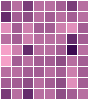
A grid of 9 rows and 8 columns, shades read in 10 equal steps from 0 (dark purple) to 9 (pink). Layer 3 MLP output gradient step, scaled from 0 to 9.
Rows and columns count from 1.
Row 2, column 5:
5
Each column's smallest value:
2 5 2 5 5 4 0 5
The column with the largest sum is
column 1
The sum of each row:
39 39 50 43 41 45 45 42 38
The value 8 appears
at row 3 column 1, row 3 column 7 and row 8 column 7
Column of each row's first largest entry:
2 4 1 3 1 1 7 7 2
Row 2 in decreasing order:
6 6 6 5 5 5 4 2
